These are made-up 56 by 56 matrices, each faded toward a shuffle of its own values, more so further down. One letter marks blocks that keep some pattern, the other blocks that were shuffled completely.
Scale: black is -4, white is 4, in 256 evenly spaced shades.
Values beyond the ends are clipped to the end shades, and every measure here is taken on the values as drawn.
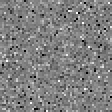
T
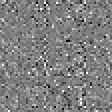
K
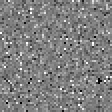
T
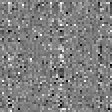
K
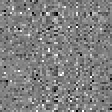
K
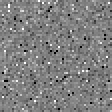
T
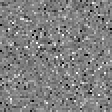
T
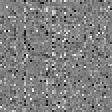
K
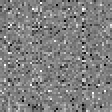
K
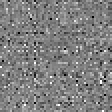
K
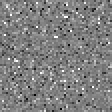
T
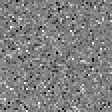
T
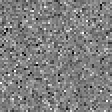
T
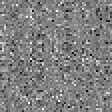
K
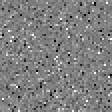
T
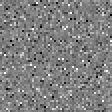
T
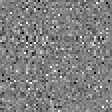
K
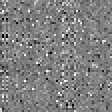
K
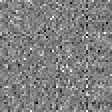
K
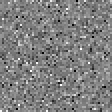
T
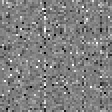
K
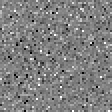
T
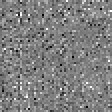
K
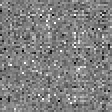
K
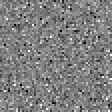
T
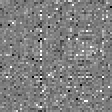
K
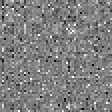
K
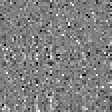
K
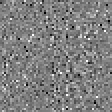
K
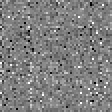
K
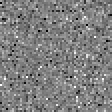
T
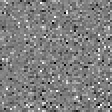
K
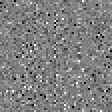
K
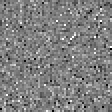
T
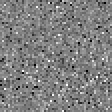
T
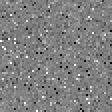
T
